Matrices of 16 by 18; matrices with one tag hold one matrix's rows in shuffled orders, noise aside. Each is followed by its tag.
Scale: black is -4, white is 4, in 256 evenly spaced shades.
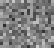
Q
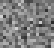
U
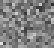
U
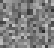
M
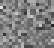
U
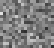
U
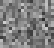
M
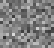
Q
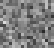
M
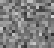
U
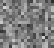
M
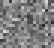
M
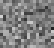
U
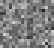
M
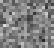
M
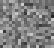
U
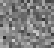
Q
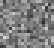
M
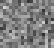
M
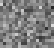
U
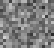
M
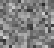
M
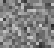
U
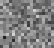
Q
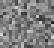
U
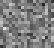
M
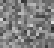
U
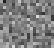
Q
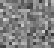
M
